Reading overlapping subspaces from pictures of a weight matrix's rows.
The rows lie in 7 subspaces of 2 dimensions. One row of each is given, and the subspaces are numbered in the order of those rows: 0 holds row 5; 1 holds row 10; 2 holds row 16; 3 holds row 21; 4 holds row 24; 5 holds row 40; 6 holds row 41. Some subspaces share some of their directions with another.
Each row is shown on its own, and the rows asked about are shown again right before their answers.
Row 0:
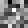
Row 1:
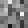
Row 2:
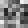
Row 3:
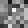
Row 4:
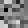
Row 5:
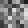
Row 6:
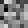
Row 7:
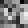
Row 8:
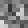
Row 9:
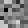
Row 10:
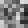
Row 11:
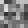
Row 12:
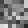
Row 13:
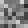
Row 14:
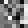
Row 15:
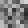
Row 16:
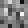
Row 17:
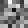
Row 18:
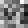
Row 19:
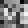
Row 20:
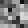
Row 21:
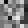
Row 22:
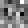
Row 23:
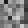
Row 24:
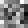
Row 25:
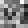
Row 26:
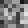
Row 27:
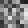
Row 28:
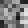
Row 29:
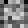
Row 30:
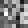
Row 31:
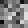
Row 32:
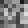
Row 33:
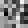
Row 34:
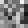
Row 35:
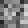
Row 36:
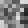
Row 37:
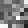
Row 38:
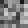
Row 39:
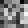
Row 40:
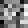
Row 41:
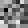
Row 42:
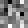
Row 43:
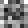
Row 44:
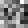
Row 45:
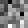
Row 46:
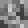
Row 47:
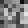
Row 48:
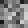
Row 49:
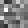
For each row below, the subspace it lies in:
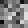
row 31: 4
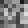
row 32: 4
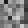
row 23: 3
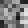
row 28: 1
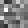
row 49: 6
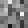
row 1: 2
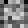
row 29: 3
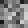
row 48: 4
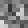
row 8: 5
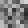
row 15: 0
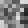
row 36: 1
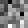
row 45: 2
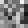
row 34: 3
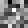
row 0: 0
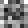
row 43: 3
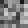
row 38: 0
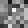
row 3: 0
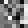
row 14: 3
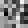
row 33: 4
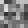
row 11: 6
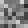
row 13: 1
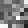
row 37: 1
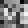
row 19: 2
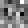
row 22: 2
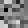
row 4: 6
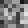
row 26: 1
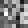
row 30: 4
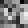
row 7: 5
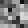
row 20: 5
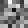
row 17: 0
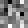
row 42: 2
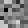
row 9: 6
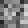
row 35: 5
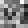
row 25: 1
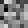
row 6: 6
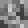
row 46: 5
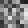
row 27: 0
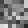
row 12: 1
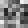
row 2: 3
